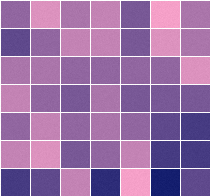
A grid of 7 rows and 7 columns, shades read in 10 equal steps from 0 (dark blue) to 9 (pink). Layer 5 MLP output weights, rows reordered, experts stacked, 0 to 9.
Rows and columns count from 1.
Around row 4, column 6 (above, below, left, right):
5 3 4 4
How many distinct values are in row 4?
4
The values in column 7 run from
2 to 8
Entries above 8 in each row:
1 0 0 0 0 0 1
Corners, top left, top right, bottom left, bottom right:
5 6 2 3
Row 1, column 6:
9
